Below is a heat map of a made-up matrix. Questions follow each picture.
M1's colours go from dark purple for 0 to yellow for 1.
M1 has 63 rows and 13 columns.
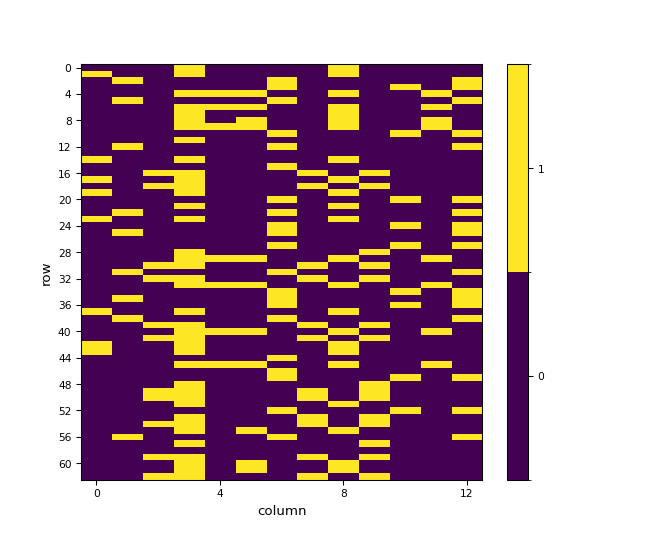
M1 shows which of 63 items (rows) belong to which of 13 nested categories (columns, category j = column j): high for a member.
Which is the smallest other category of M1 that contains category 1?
12
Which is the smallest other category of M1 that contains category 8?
3
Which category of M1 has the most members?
3
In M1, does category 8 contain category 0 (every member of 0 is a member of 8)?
yes
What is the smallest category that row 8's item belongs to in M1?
11
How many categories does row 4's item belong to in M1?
5
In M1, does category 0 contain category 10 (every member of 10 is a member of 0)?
no
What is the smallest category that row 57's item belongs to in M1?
9
